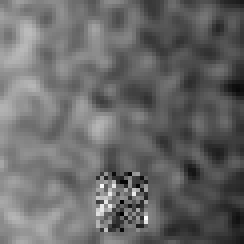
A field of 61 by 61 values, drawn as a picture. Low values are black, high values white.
Average level on the scale: 40%. Odd patch: rougher, in the bottom middle. Grain: blotchy. Slope: up to the left. Stripes: none.
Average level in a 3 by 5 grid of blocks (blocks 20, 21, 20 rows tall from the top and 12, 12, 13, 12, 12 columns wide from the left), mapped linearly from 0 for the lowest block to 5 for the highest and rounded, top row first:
54311
54311
54310
